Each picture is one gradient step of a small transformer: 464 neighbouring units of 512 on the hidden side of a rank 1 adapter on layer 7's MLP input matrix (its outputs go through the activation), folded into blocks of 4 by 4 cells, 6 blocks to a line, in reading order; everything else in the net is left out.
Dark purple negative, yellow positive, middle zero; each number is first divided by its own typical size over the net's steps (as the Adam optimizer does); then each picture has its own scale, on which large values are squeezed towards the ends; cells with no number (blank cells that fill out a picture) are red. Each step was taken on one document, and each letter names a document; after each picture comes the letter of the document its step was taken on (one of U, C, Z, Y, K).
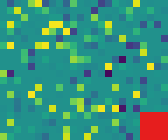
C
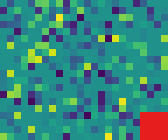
C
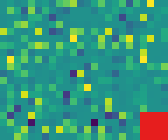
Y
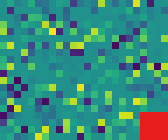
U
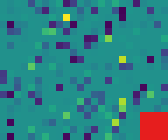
C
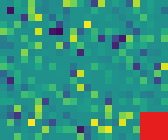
Y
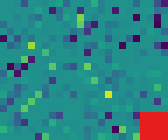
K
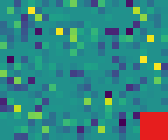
Y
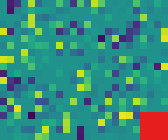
Y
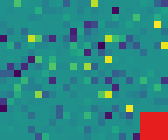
K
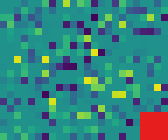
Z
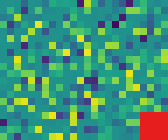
Z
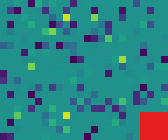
C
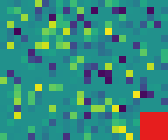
C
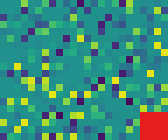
Z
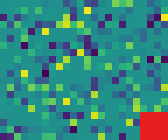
Z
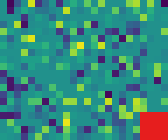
U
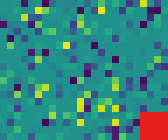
C
